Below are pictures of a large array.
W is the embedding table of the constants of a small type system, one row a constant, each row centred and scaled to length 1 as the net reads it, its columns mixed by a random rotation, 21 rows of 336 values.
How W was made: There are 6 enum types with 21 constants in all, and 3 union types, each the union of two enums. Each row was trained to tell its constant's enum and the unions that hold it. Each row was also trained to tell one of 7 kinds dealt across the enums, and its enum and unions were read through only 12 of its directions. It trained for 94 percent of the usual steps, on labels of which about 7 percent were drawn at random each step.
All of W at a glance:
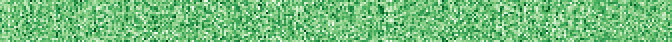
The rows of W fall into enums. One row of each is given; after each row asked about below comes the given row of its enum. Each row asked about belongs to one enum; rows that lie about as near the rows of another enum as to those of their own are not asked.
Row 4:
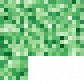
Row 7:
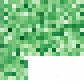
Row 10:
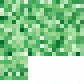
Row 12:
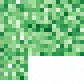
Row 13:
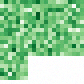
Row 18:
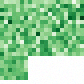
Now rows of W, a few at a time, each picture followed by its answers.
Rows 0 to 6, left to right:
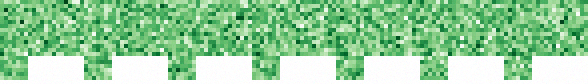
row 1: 13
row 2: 18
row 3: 4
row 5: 10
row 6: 12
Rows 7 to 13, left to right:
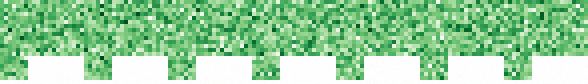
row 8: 4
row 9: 10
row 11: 7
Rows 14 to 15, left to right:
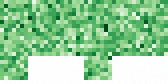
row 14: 7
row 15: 10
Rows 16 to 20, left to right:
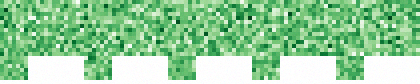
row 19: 13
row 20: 4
